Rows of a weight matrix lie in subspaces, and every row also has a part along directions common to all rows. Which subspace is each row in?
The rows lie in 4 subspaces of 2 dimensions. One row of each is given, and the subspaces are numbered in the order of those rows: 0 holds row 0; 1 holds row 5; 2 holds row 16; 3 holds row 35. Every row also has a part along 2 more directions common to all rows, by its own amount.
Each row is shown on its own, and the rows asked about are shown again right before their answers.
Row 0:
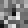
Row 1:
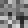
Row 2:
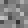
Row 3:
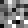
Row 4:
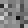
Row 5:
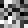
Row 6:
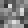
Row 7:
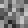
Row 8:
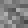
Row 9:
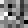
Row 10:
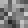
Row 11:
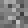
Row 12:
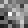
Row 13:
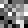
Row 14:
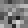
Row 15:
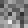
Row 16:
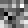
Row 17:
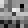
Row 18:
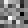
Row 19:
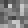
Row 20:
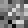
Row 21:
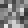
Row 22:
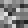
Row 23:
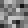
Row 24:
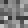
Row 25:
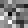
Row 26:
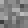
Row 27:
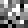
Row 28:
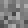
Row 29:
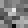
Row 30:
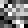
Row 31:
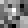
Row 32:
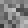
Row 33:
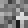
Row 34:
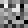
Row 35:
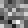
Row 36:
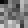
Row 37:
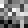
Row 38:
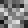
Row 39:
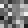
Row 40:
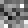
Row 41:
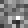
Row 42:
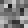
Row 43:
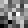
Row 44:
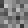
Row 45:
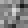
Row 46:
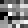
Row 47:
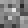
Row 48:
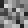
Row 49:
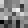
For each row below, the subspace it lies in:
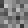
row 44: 3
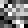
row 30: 2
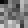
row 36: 2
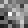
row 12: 3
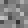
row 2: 1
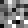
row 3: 3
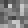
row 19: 2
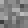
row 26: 1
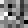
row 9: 3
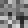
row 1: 1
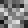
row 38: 2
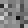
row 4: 3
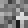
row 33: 1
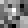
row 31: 0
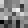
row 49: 1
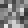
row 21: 2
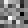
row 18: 1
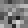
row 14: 3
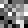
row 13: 0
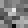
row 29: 0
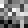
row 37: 1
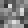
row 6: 2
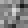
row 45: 0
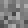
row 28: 0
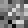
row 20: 3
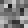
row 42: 2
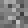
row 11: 1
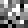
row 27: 3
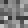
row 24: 1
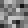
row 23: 3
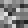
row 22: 0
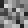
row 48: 3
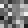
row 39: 0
